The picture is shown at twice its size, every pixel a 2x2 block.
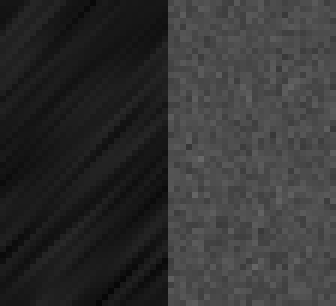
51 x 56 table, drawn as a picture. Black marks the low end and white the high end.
It is made of 1 by 2 panels. Panel 1,1: very low, slanting up to the right, faint in contrast. Panel 1,2: low, fine-grained, faint in contrast.
